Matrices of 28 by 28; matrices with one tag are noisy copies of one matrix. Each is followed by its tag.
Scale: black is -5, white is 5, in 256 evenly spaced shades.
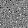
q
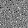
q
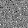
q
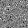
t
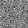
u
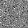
u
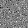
q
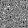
t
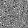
u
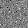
q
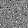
q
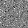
u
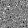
t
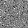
u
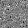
t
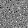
q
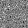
t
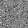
u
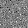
q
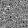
t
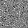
u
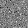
q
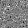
t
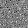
q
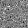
t
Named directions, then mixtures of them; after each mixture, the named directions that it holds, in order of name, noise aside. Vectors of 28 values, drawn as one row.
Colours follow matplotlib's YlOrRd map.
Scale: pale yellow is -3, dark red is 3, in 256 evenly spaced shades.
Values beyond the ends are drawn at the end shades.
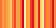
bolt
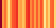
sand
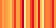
bolt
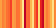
bolt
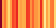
sand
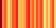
sand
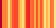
sand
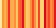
bolt, sand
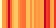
sand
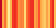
bolt, sand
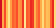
bolt, sand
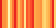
bolt, sand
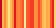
bolt, sand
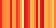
bolt, sand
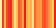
bolt, sand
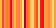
bolt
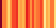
sand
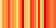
bolt, sand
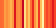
bolt
